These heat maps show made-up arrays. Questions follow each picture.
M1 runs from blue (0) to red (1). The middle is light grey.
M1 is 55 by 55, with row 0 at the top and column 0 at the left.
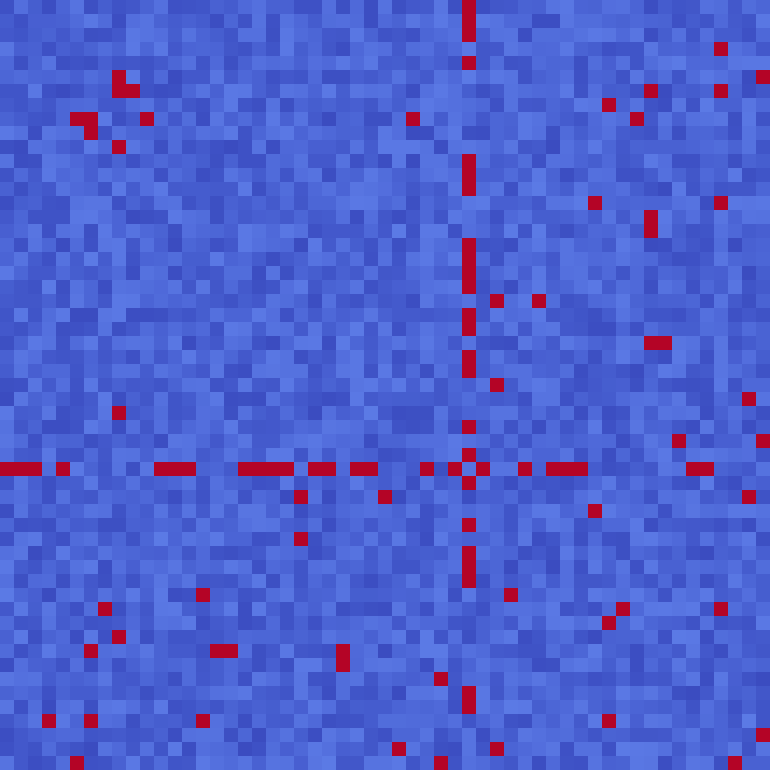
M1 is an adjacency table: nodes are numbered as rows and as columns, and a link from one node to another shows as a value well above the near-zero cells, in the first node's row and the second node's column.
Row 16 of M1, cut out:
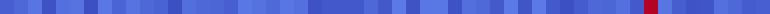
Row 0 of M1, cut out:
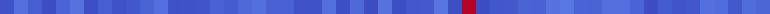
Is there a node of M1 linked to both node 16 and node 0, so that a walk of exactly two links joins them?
no
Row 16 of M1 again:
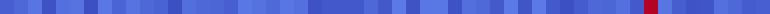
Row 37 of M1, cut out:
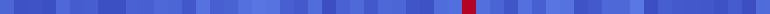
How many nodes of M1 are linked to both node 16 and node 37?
0
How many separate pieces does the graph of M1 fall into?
3
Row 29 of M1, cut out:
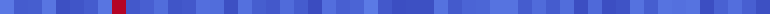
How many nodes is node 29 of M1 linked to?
1
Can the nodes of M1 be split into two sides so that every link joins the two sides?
yes
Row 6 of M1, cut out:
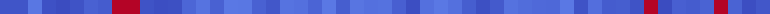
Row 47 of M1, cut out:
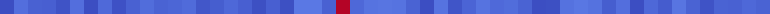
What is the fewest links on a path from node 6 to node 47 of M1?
3
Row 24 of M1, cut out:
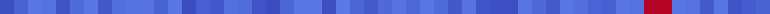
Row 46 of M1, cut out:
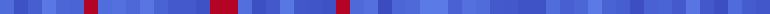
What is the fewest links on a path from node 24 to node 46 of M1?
1
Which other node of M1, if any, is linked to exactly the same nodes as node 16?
node 15
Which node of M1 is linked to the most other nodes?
node 33
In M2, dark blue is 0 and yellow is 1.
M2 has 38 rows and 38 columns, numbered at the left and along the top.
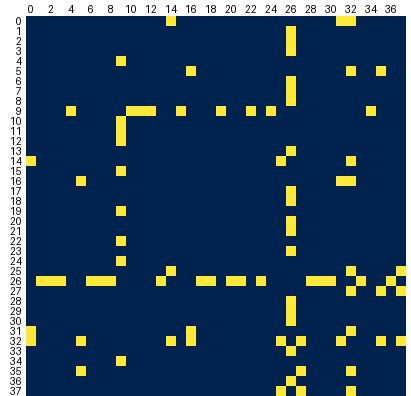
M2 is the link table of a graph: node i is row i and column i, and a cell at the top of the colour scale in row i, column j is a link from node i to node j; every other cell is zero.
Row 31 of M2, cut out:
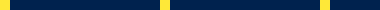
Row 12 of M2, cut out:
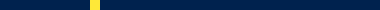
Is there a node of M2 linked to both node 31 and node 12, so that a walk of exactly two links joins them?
no
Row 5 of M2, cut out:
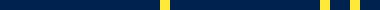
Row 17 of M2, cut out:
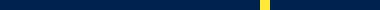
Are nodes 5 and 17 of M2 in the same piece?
no
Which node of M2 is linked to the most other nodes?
node 26
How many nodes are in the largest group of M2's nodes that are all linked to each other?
3
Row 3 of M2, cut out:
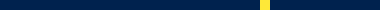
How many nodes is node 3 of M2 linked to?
1
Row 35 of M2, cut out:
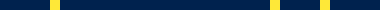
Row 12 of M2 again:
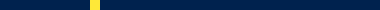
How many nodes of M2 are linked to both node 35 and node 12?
0
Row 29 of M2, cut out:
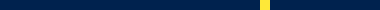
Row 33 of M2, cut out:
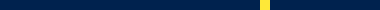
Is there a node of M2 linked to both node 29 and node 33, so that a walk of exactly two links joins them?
yes
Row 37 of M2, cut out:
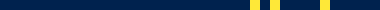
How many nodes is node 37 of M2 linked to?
3
